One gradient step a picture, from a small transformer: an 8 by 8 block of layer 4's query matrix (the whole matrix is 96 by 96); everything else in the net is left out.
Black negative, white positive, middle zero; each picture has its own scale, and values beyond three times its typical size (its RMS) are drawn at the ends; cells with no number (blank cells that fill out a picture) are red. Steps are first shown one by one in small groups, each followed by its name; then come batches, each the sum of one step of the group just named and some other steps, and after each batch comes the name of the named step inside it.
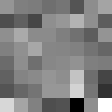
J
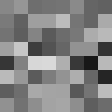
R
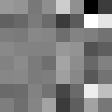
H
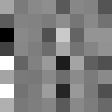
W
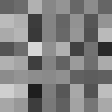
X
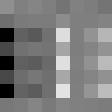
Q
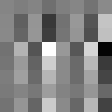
J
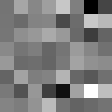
H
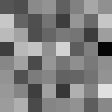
X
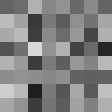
X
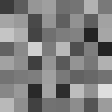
X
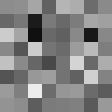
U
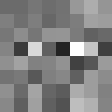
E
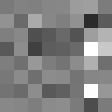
U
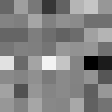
E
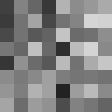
E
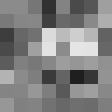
U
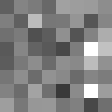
U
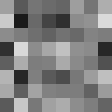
U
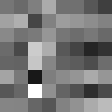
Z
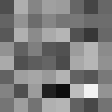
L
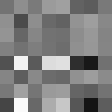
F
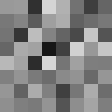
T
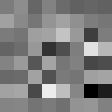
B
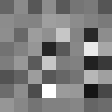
B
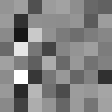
T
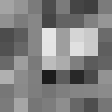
F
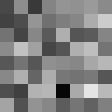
T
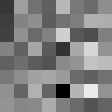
L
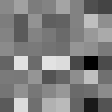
F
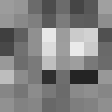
T
